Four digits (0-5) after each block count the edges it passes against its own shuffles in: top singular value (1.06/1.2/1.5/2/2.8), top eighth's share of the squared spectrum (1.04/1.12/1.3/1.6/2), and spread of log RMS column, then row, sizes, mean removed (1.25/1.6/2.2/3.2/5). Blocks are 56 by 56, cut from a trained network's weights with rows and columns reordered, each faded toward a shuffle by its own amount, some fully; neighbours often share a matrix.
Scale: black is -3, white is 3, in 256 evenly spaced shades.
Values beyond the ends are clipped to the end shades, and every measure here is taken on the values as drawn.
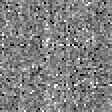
2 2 0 1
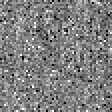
1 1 0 1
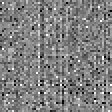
3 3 1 2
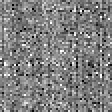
3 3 0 2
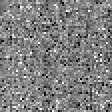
2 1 0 0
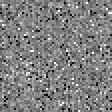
1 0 0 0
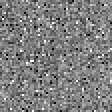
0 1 0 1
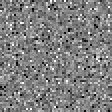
0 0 0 0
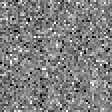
0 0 0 0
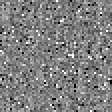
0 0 0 0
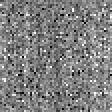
3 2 0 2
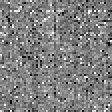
2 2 0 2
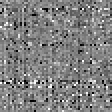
3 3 0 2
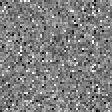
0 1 0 0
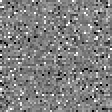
1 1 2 0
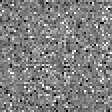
1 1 1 0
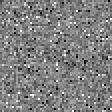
0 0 0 0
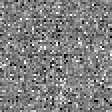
2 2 2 0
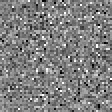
1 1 1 0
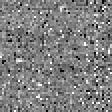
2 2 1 0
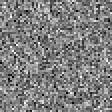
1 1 0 0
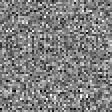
3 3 1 1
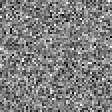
2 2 0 0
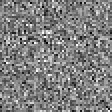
3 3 1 1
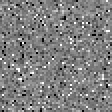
0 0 1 0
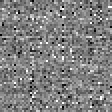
2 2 2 0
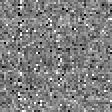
2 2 1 0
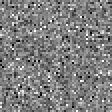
1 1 1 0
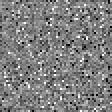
0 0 0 0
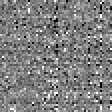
3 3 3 0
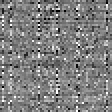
3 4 3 0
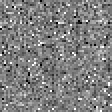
1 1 0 1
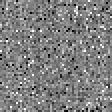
1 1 0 1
